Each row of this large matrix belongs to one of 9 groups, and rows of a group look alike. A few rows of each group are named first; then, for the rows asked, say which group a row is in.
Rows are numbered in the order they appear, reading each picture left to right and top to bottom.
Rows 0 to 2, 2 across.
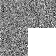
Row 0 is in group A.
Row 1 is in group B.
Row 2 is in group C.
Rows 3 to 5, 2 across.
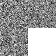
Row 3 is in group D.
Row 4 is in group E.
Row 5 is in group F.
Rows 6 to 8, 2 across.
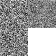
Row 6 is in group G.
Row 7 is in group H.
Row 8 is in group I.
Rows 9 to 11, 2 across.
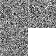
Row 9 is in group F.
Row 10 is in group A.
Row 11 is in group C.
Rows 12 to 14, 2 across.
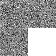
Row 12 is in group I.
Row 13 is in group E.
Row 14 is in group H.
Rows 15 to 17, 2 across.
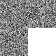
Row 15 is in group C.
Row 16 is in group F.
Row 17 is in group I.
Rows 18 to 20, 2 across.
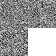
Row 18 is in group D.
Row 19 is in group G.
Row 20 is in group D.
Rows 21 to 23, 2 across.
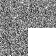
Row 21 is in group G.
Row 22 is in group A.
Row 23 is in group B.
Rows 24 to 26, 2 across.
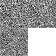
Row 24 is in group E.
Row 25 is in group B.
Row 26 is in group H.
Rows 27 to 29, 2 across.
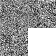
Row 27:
A
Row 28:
G
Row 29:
F
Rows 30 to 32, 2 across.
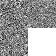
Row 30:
I
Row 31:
A
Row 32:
D
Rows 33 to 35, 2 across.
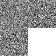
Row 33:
D
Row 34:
G
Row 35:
A
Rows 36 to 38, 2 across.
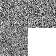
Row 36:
D
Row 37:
F
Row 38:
E
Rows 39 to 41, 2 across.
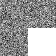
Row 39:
E
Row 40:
D
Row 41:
I
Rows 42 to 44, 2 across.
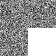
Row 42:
C
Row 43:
I
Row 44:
C
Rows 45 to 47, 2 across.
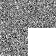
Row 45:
D
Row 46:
C
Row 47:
E
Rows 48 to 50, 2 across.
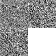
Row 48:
A
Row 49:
E
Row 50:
G
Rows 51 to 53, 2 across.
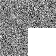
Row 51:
G
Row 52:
E
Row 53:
E
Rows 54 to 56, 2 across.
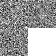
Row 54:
D
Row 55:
G
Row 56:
I
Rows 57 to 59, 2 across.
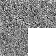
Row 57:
G
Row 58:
G
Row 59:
H
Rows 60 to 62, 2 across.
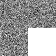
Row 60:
C
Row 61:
F
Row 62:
A
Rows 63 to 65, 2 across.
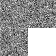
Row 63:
E
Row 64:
C
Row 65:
G
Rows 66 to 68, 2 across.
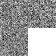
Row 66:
D
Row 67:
E
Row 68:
A
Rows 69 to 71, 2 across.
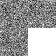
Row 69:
I
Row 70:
H
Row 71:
C
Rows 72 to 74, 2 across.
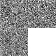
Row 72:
F
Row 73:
G
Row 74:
B
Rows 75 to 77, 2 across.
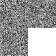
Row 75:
E
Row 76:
H
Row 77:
B
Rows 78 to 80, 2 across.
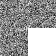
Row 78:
C
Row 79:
C
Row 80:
G
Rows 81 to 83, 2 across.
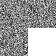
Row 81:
E
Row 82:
B
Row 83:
D
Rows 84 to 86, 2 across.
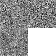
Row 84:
E
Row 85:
I
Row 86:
H
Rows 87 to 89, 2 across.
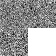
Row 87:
I
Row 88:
G
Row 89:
H
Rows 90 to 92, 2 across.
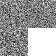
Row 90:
B
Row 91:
I
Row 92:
I
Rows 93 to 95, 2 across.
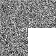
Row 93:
H
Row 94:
D
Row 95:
G
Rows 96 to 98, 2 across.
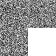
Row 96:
I
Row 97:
A
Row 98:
D
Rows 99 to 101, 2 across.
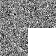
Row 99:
F
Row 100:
C
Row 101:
G
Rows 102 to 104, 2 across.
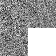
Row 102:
E
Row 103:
B
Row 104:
I
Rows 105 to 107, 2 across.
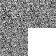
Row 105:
E
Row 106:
E
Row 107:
E
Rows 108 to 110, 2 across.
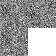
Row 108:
B
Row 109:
E
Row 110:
F
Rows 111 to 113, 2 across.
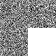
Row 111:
C
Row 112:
A
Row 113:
C
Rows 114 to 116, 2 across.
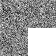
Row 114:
A
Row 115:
F
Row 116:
E
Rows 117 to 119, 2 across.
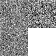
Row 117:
B
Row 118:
G
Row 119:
A
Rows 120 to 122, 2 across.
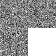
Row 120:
F
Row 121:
C
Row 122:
B
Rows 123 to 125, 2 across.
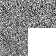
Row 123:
B
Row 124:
G
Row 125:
B
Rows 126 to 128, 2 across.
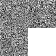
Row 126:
E
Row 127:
G
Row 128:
E
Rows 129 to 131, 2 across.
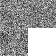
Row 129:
E
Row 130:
I
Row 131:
H
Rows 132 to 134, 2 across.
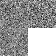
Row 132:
I
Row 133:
I
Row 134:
H
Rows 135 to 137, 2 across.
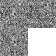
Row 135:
F
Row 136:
C
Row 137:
F
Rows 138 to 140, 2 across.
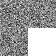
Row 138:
I
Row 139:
E
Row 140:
F
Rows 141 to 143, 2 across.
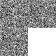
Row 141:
F
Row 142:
A
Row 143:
A
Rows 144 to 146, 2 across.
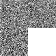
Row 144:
A
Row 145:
C
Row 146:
C
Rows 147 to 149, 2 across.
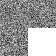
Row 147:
I
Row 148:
E
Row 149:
F
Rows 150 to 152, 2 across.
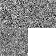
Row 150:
E
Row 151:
C
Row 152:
H
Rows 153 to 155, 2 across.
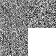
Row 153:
B
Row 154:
F
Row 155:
B
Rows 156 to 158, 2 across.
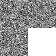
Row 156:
H
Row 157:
D
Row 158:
D
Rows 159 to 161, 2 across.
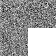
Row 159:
A
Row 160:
I
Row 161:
B
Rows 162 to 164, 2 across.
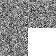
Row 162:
D
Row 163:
A
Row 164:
F
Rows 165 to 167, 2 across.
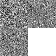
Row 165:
F
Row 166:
B
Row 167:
A
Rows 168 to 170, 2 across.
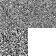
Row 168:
G
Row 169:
C
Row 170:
B
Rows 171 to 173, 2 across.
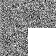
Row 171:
A
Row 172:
E
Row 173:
G
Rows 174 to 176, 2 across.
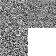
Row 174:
G
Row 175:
H
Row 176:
I
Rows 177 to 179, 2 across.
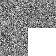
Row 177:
D
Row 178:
C
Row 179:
F
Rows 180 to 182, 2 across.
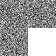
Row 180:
C
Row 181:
I
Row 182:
A
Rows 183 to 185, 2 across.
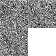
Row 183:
H
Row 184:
G
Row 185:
B
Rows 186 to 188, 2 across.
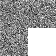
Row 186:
I
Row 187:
G
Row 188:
E
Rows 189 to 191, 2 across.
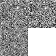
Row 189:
D
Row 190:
D
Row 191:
A
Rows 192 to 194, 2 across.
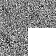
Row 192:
B
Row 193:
E
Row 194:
F
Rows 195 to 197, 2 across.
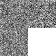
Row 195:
C
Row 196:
H
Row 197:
B
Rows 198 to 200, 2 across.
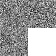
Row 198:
B
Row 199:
I
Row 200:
F
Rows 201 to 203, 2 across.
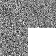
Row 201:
B
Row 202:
B
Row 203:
I
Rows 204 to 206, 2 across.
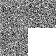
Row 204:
A
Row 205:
I
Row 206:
H
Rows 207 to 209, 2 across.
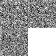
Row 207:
D
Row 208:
A
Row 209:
A
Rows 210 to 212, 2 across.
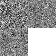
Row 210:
C
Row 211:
I
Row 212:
H
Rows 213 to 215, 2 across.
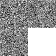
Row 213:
F
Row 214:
H
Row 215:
I
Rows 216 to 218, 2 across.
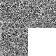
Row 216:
C
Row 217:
F
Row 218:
A
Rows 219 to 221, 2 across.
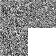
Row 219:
A
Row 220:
D
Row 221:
B
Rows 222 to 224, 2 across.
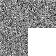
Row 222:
E
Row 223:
G
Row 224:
B
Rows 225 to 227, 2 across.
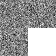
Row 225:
C
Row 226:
B
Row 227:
A
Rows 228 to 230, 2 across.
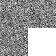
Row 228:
E
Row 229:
E
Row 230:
D
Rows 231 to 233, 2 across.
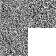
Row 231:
A
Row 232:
I
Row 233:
B
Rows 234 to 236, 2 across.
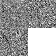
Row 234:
A
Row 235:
D
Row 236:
B
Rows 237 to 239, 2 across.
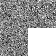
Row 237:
E
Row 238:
G
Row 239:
C
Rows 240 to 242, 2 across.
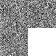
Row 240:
B
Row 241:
I
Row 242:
B
